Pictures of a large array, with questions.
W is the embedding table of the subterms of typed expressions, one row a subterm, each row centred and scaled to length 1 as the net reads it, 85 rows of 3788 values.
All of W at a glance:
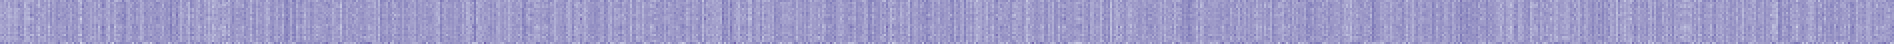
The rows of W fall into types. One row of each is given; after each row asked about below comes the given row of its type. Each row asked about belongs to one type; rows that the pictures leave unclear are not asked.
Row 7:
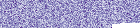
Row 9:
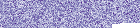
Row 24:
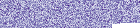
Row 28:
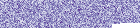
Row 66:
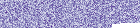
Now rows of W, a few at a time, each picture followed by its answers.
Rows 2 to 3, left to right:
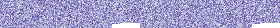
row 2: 9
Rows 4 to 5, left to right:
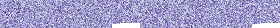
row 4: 24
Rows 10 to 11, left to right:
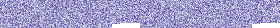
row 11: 24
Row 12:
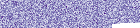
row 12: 66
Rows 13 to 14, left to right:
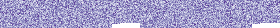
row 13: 9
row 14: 24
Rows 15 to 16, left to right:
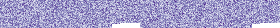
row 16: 66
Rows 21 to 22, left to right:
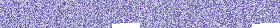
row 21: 66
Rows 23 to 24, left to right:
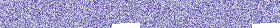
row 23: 66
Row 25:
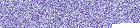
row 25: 9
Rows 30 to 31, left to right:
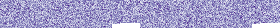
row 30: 24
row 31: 66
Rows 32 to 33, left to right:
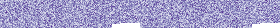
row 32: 66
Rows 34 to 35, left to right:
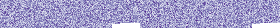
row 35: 66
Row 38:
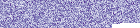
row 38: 9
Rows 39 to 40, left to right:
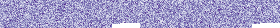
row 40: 28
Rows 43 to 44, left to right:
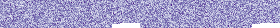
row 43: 9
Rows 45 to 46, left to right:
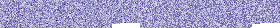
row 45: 24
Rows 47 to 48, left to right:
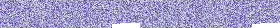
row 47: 7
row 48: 66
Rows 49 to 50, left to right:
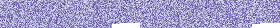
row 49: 66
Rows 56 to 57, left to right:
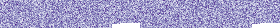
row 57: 9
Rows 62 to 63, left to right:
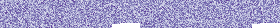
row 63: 24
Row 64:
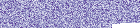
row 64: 7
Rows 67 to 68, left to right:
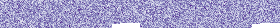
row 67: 28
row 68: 9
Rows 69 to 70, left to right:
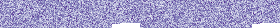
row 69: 9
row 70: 9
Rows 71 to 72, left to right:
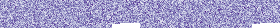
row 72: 28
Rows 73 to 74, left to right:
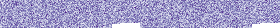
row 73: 7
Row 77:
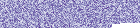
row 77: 28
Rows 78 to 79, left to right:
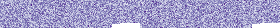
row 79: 7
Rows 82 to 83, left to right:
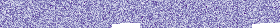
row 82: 9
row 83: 66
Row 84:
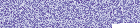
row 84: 24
